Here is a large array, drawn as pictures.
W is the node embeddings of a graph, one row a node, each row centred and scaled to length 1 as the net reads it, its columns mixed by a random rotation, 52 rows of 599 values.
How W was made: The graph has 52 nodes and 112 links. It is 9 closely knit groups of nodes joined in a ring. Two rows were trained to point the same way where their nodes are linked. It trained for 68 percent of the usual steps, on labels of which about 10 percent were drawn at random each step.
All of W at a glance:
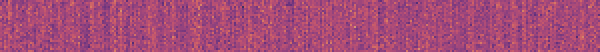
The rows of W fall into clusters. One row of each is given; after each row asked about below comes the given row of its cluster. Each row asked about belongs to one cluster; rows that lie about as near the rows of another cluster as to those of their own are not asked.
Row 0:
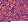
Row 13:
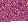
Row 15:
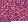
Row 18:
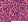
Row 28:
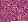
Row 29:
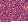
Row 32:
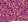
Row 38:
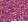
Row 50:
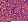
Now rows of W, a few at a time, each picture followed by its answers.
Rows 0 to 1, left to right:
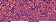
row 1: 18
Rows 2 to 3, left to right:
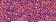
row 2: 13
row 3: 38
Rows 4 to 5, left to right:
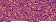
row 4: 0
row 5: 13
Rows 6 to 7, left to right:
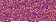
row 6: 29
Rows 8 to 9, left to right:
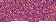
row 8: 13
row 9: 29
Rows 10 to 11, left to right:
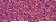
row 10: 38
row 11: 28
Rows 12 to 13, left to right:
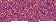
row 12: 18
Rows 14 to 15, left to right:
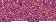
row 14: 13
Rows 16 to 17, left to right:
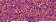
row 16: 29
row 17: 32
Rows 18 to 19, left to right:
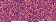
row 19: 38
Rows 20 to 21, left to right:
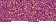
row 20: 18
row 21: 13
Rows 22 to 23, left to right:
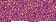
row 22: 18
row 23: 29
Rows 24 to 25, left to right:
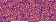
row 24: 32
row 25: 50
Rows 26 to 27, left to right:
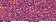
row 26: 0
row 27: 29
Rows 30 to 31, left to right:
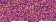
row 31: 29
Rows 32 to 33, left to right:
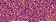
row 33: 28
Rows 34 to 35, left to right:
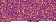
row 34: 50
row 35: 0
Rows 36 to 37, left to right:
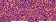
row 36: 15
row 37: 15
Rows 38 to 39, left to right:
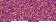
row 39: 0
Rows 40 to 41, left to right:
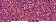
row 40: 28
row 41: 18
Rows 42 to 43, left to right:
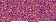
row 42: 50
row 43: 50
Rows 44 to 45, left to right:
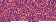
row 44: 15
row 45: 32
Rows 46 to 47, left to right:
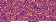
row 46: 32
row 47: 32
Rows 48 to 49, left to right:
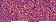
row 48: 28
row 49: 18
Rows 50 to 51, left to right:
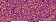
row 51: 13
